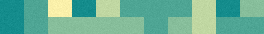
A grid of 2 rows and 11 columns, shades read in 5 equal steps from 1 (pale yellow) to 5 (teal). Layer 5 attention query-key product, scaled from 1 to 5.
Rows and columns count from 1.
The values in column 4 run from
3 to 5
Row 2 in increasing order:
2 3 3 3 3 3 4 4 4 4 5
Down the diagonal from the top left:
5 4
